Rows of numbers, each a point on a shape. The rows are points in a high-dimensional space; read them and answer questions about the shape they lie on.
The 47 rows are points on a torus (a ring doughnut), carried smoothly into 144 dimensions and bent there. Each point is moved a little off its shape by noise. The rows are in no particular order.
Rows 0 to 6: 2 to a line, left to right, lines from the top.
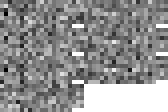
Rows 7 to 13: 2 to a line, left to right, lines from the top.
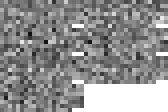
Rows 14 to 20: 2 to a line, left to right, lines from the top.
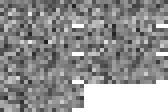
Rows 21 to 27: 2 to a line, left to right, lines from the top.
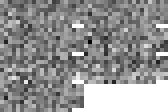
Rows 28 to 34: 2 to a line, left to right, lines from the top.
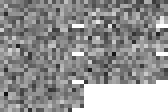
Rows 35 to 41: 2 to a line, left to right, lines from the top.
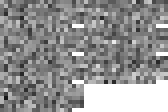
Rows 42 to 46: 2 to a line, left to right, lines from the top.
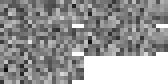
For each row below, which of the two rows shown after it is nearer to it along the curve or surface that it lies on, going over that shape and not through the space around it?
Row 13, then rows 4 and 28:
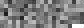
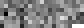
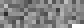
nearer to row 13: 28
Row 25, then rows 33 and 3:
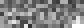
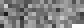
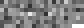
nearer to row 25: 3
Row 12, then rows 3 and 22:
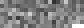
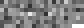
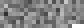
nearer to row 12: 3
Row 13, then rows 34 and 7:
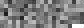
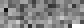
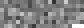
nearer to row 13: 34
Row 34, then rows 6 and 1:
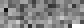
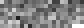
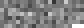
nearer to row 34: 6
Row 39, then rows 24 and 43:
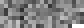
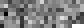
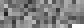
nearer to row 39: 43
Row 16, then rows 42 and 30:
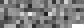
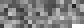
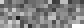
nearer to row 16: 30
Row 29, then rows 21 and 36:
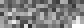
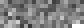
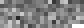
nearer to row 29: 36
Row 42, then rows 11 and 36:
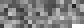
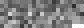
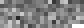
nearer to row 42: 11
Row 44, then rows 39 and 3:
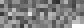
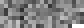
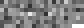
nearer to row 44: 3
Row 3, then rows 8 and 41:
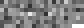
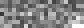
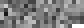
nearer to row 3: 8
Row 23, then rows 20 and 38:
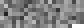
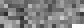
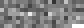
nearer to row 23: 20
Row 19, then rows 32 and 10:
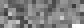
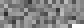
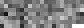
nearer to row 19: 10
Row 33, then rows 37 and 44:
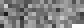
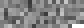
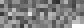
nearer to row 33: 37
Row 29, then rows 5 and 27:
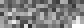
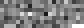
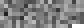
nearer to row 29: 5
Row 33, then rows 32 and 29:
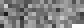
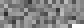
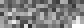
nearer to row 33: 32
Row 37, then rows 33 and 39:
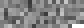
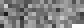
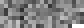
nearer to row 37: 33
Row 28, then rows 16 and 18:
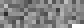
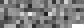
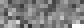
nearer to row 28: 16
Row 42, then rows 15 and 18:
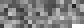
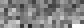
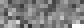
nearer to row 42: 18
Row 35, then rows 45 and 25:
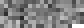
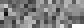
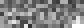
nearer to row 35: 45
